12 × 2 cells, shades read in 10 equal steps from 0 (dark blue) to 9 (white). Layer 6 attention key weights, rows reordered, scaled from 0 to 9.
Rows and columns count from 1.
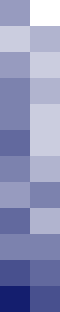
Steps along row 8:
down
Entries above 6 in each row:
1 1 1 0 1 1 0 0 0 0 0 0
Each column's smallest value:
0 2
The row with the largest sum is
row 1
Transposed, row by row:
5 7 5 4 4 3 4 5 3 4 2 0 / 9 6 7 6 7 7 6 4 6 4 3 2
